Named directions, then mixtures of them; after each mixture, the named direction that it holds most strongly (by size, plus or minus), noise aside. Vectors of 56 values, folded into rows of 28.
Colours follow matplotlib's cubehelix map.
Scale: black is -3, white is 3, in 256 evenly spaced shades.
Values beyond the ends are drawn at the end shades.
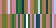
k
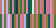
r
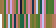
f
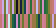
r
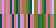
r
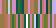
k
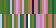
k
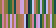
k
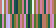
r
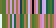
f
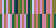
r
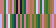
f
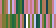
k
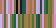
f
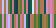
r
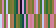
f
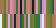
f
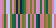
k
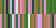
r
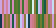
f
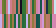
k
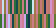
r
